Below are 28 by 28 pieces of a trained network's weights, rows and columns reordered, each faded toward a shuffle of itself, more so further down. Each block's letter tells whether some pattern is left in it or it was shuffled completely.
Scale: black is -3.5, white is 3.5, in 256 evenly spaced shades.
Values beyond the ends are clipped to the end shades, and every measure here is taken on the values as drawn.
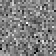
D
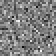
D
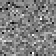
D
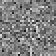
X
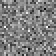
D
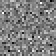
X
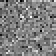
X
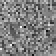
D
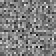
X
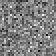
D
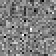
D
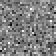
D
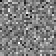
X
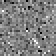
D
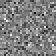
D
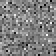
D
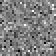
D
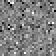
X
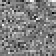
X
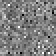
X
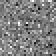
D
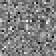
X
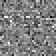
X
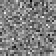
D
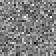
X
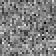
D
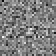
X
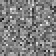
X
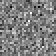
D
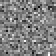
X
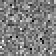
D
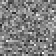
D
